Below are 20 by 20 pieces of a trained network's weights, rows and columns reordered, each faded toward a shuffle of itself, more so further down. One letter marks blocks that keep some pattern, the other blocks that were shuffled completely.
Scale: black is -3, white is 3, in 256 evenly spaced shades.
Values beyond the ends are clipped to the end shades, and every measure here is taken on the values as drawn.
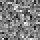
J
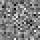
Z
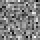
Z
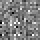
Z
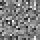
Z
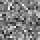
Z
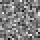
J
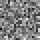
J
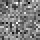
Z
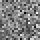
J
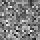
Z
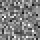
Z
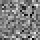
Z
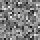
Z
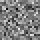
Z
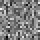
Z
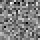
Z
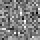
J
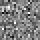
Z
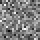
J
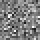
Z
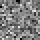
J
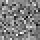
J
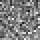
J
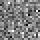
Z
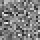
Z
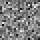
J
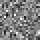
Z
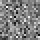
Z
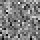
J
